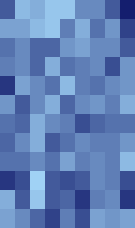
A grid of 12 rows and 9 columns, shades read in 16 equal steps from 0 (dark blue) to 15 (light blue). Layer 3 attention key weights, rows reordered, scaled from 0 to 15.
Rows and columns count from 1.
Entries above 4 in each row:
8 8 9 8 8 9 8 9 9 5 7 7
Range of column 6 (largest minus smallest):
10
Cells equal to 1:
0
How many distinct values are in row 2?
8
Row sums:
81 89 72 73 76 81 66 74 79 56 63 73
